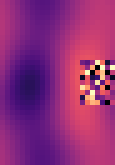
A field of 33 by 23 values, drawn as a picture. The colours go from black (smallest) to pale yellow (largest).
In the middle right lies a patch that is rougher than the rest. Values change most from cell to cell in the middle right. The ninth with the lowest average is the middle left. On average the colour sits 40% of the way up the scale.
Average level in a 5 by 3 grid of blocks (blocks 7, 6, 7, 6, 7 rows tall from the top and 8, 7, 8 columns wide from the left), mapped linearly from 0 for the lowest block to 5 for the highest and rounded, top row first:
224 | 235 | 035 | 135 | 224
